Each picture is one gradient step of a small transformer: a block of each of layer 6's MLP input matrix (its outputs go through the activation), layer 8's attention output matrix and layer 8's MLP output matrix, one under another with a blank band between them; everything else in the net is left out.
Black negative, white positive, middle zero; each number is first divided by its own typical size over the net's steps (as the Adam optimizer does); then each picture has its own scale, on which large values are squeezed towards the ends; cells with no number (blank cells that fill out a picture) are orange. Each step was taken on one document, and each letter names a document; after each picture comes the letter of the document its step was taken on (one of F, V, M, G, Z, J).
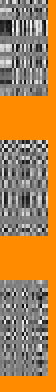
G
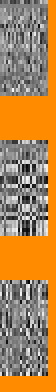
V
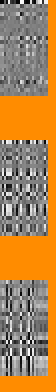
V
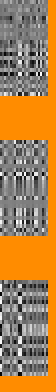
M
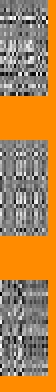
M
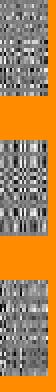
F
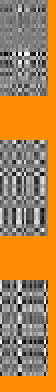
M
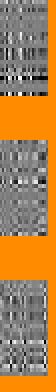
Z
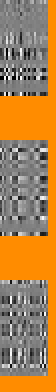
Z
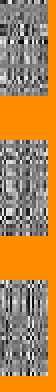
V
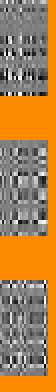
Z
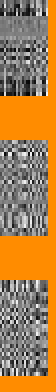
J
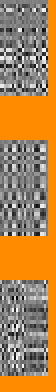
J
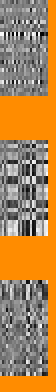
V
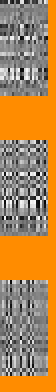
V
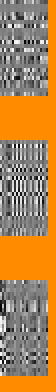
F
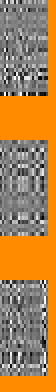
Z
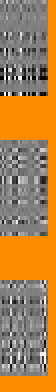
Z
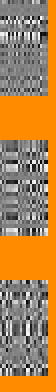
V
